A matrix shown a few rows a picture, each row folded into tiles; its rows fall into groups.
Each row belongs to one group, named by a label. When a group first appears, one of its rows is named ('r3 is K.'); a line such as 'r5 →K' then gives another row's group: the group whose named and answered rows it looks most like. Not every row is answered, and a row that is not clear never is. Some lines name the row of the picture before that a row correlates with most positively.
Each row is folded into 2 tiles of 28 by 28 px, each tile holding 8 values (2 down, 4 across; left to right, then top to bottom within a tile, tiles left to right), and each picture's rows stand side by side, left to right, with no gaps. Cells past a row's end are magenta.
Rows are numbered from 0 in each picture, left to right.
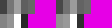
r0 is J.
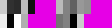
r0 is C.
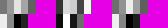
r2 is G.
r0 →G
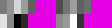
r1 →J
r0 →G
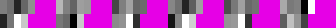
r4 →J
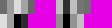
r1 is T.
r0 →G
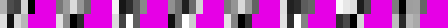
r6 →T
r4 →G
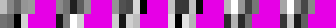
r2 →C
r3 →C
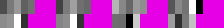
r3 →C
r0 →J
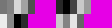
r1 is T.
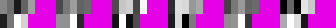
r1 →J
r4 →J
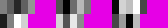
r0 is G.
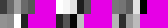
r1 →T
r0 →J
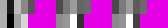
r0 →T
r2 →J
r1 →J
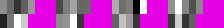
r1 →J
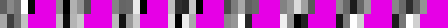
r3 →C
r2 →C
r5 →G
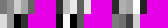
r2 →C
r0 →G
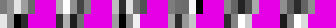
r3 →C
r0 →G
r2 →T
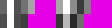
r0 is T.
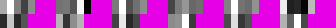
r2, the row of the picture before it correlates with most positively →0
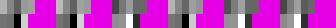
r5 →J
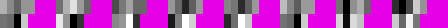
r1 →G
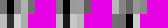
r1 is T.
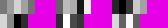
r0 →G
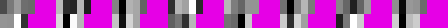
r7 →T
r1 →C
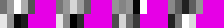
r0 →G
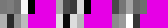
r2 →J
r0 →C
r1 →C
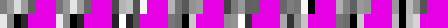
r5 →C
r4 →J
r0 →G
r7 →T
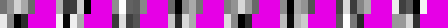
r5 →T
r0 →G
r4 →G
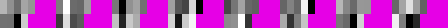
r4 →J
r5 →C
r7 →G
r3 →C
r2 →T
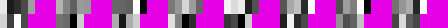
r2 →C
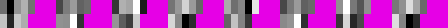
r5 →J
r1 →J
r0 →T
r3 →G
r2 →C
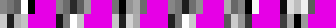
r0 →C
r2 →T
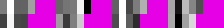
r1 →C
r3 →T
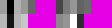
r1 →J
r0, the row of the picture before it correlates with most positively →3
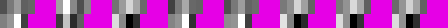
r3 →J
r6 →G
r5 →G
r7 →G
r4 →J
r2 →G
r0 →J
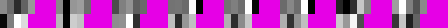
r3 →C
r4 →C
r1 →T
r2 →J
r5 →C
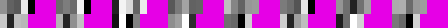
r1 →C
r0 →C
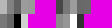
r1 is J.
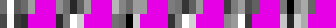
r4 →J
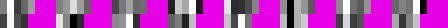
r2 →J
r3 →C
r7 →C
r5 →T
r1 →G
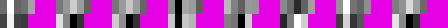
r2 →G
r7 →G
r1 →G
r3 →T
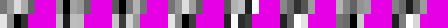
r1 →T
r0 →G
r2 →T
